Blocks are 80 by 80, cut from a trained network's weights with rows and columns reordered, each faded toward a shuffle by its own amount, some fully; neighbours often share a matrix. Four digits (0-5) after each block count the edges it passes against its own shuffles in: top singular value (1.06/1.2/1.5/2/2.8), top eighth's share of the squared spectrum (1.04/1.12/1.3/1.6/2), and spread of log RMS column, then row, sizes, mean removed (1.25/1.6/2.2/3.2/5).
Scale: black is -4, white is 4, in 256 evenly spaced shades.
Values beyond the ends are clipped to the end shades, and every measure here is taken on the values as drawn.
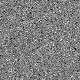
0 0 0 0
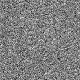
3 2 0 0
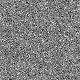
0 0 0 0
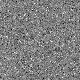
0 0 0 0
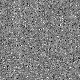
1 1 0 0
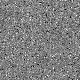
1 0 0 0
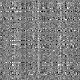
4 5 2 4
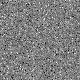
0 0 0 0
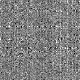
3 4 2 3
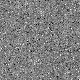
1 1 0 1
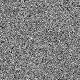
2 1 0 0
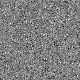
0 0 0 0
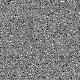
1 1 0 0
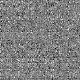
2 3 2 1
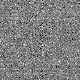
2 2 1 0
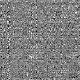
3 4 3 1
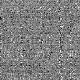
3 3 2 1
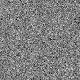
3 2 0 0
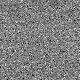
1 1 0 0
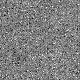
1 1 0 0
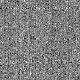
2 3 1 2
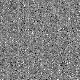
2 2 0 1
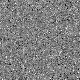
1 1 0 0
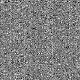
2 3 1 2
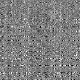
3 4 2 3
